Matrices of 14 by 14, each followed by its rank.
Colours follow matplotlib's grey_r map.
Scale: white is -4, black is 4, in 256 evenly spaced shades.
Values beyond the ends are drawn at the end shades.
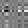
one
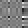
one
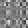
two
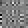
two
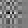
one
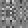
two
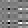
one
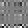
one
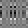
one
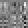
two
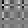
one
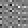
two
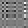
one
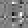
two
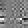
two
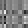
one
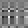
one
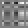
one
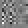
two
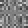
two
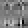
two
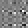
two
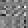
two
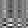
one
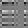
one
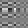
one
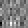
two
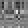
two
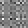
two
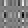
one
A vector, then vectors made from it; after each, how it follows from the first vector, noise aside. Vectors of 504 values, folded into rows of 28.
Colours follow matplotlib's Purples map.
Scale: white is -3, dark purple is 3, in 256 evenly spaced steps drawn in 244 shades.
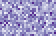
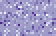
partly zeroed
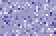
partly zeroed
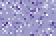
partly zeroed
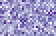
reversed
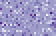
partly zeroed
